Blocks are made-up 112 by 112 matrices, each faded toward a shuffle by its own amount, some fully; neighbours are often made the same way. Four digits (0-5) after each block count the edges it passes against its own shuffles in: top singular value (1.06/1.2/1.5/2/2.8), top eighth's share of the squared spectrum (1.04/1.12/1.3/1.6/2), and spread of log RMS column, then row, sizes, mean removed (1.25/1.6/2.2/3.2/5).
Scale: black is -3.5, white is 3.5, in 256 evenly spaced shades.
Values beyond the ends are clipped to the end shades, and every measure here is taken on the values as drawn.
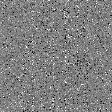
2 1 2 1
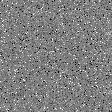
1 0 0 0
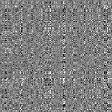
5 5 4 3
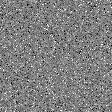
0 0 0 0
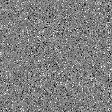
3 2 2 1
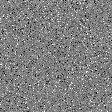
0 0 0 0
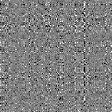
5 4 3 3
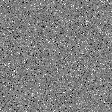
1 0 0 0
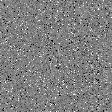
3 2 1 0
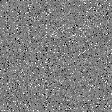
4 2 1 0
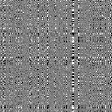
5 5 4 3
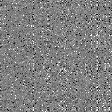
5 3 3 2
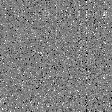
3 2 1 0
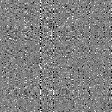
5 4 3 2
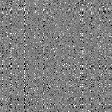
5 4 3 2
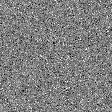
0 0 0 0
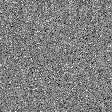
0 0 0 0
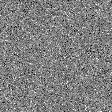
0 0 0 0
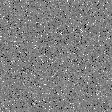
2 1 0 0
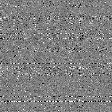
4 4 2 3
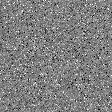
1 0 0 0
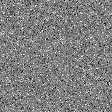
2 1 0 0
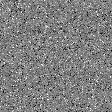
2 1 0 0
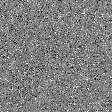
1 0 0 0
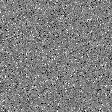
2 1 0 0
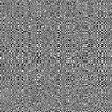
5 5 4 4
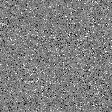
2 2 0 0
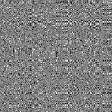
5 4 3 3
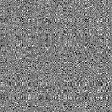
5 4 3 3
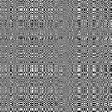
5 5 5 4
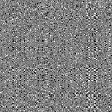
5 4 3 3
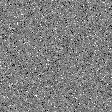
1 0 0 0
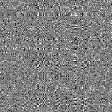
5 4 3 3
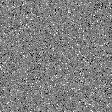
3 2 0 0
